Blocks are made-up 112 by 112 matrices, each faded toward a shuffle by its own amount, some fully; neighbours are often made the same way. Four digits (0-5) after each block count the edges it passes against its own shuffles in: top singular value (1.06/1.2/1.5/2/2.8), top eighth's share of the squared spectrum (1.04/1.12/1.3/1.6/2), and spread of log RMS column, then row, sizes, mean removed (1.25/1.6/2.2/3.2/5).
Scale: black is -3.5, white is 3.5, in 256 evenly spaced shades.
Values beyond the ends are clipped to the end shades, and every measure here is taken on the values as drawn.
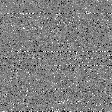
2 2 0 3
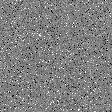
0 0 0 0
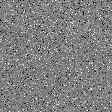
0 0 0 0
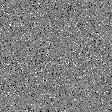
1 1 0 1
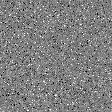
0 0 0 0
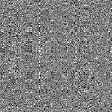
4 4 3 2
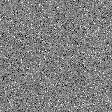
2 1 0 0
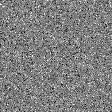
2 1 0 0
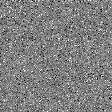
3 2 1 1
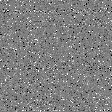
3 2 1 1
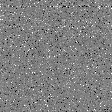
3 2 0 1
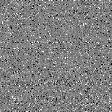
4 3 1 2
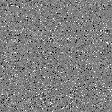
4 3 1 2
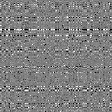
5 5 3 4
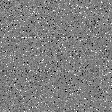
3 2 0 1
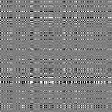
5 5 4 5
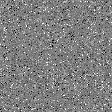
3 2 1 1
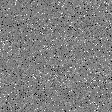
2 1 0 0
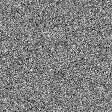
1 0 0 0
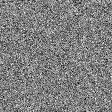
0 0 0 0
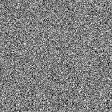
3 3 1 1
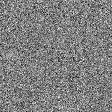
2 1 0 0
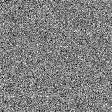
2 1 0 0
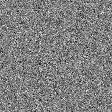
2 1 0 0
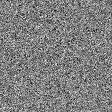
1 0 0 0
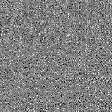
4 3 1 2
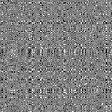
5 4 3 3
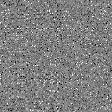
4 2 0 1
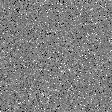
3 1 0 0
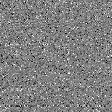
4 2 0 1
